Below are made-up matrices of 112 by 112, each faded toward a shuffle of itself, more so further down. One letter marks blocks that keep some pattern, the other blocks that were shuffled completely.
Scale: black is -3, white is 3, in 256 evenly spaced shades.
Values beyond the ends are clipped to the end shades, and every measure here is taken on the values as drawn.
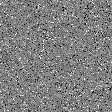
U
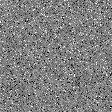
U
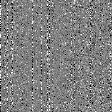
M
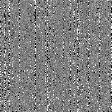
M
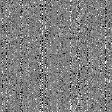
M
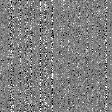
M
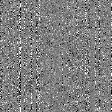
M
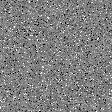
U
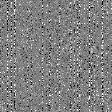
M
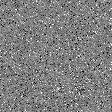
U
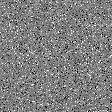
U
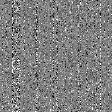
M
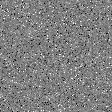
U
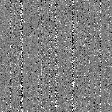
M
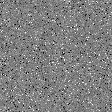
U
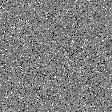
U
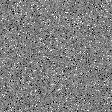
U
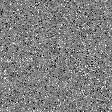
U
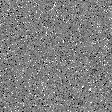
U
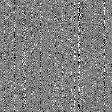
M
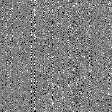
M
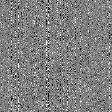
M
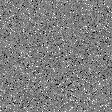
U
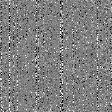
M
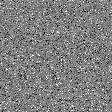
U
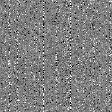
M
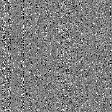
M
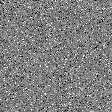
U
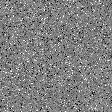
U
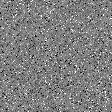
U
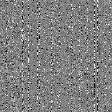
M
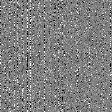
M
